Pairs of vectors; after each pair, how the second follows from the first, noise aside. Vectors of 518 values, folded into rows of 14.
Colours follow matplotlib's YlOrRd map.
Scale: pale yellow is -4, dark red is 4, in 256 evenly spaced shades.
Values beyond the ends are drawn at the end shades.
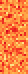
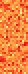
wrapped around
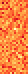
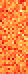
wrapped around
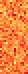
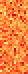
copied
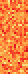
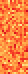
copied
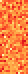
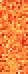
copied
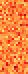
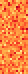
wrapped around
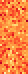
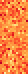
copied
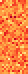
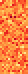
copied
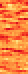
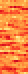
wrapped around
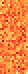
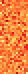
sign-scrambled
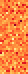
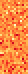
sign-scrambled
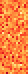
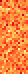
wrapped around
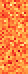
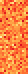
wrapped around
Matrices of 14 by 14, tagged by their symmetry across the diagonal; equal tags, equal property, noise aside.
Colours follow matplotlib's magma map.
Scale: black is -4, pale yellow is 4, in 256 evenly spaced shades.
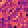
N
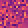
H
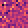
H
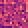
H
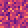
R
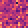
R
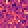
R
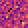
N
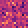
H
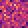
N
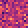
R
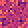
N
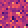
H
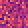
R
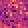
H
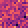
N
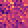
H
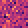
R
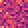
R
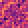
N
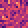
N
